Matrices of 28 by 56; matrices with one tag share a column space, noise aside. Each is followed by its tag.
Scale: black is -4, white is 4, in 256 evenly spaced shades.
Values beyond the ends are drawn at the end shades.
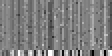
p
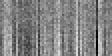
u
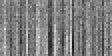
u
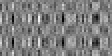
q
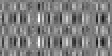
q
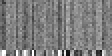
p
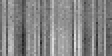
u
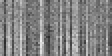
u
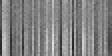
u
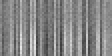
u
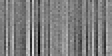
u
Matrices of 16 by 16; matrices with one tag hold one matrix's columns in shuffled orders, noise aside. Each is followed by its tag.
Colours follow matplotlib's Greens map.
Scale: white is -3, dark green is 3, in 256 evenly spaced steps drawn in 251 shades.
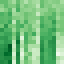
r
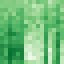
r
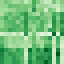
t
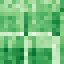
t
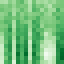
r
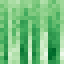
r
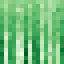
r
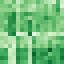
t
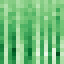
r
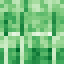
t
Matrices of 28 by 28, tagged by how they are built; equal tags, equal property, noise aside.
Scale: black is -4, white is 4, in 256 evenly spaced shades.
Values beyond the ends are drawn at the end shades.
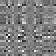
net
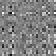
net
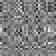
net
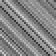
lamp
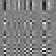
net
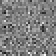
net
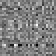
net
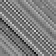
lamp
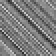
lamp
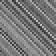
lamp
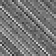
lamp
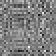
net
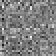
net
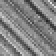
lamp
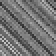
lamp
